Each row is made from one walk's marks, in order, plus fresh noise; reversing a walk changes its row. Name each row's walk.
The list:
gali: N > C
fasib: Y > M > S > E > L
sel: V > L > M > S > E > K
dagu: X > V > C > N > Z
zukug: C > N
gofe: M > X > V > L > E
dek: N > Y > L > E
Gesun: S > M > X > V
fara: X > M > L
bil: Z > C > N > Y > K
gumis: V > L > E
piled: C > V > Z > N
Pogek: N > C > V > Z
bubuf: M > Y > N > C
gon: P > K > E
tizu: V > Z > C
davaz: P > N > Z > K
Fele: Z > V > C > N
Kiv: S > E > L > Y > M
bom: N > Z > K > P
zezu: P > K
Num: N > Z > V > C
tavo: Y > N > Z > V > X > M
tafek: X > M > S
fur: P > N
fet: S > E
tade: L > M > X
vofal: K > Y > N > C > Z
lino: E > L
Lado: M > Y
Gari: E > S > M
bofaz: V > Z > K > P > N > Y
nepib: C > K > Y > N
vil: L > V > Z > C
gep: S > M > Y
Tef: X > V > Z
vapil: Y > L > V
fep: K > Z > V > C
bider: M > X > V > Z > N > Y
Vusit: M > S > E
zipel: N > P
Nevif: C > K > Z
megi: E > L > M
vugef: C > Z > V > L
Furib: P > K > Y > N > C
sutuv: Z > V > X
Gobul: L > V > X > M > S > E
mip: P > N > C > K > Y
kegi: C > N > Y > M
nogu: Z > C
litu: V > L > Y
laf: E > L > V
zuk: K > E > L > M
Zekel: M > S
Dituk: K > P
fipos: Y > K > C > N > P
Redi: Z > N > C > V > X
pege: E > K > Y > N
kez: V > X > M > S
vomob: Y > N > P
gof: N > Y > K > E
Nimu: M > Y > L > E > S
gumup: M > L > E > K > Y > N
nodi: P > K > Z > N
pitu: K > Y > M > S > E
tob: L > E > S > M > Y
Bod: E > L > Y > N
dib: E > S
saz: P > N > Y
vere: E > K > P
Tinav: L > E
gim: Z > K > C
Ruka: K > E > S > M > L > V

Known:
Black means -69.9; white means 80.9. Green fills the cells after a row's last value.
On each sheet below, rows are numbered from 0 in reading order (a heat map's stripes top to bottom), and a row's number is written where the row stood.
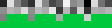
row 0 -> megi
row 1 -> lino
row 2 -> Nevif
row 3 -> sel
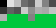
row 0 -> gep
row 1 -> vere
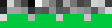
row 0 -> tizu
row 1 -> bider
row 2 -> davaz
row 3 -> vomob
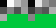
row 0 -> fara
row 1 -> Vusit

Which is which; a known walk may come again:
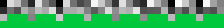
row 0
Gesun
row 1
megi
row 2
sel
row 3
fipos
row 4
lino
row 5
bubuf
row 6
tafek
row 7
bider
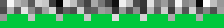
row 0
nepib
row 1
vomob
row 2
gep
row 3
davaz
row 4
Tef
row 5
vugef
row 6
Nevif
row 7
fara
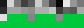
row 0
tizu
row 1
vere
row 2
Vusit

